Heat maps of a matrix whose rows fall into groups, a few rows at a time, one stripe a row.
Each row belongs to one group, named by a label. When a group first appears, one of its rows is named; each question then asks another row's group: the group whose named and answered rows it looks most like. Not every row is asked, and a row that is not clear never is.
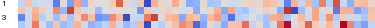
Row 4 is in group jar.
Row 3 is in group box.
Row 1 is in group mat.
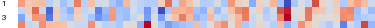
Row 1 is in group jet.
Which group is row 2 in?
jar
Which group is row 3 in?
jar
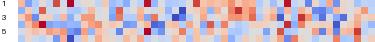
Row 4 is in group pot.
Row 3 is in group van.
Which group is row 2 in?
van
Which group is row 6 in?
mat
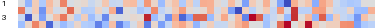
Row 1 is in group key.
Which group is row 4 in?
jar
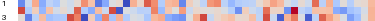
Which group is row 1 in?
box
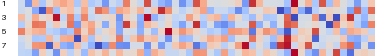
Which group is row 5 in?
jet
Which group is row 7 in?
jar
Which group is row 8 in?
mat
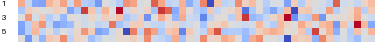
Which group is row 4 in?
pot
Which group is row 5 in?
box
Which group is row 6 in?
key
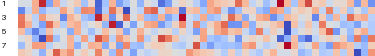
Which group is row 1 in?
jar
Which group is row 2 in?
box
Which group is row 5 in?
key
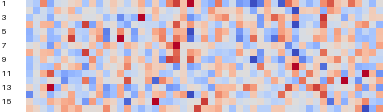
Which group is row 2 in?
key
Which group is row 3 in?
box
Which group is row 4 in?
jet
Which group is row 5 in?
box
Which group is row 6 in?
box
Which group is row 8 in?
jet
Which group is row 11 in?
pot
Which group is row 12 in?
mat
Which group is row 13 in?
jar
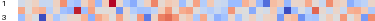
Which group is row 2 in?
jet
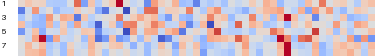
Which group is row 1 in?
mat
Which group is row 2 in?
box
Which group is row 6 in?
jar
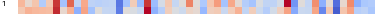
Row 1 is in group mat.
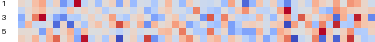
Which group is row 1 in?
jet
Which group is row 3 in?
pot
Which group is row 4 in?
mat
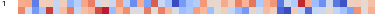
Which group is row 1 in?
van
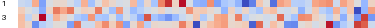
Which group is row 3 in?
jar
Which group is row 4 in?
key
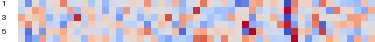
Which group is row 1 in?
key
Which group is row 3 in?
jet
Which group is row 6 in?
mat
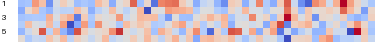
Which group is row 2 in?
jar
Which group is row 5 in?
van
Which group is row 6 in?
key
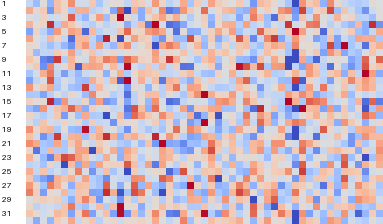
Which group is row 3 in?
box
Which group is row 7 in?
mat
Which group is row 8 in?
key
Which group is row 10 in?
van
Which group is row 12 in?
van
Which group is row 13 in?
jet
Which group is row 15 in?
jar
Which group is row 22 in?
mat
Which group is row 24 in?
mat
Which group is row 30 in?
box
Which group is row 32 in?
key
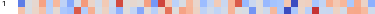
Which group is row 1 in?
van
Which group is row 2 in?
jet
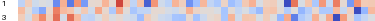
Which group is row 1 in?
mat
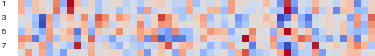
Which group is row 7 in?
jet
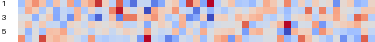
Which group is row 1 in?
pot
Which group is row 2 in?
mat
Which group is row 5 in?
key
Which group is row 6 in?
jar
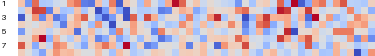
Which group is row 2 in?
jar
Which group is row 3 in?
box
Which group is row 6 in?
jar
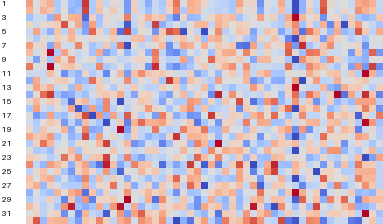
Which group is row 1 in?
jet
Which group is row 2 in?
jet
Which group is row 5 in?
van
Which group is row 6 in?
key
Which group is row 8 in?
jar
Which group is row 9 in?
key
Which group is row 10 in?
jar
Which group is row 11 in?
pot
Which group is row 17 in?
mat
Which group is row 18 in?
pot
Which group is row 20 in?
jet
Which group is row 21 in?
pot
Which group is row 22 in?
key
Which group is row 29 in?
mat
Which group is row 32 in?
van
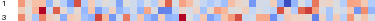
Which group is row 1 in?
jet
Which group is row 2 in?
jar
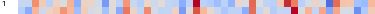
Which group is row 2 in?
key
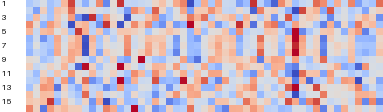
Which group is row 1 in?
box
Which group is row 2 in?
key
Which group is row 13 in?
jar
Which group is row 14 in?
jet
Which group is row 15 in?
jar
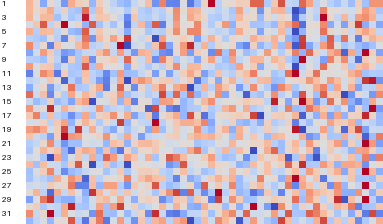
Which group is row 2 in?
jet
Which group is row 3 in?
jet
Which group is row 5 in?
jet
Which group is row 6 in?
mat
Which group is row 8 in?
pot
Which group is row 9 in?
mat
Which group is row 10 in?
jet
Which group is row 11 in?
jar
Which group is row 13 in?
box
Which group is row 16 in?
jar
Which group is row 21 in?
pot
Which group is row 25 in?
pot
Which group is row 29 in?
pot
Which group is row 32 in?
box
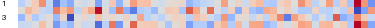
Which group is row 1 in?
pot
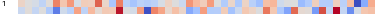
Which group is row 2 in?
mat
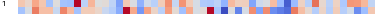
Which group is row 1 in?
jet
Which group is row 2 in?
key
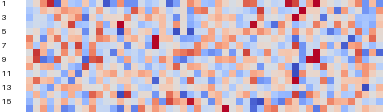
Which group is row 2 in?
key
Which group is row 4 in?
box
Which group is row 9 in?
van
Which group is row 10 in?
jet
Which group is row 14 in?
van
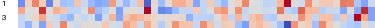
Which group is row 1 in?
jar
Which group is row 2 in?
jar
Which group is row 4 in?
key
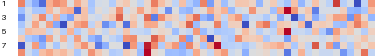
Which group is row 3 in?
van
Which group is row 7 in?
box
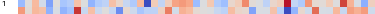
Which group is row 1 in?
jar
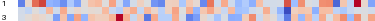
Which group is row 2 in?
key
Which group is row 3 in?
mat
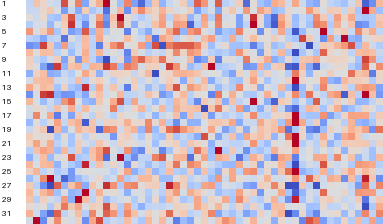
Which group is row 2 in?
pot
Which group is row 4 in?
box
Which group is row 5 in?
jet
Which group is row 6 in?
mat
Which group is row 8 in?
jet
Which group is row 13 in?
jet
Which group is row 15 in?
box
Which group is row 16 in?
key
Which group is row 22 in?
pot
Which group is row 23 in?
box
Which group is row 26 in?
pot
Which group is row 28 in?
jet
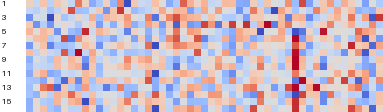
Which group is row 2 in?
box
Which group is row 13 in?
jar
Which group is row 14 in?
key
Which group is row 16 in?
jar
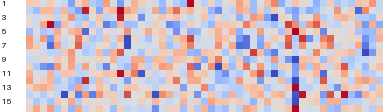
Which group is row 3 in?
box
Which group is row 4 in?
jar
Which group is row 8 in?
box
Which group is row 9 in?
key
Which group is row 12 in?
jet
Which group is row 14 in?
mat
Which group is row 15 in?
key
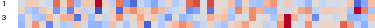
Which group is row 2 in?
pot
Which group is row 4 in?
jar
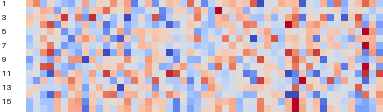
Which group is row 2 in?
pot
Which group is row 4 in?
jar
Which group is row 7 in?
pot
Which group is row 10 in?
pot
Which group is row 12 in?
key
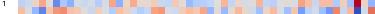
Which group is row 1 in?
pot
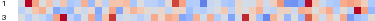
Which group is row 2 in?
pot
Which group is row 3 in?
box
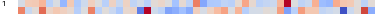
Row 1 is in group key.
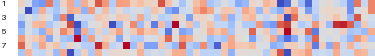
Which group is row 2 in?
mat
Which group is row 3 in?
mat
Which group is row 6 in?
jet
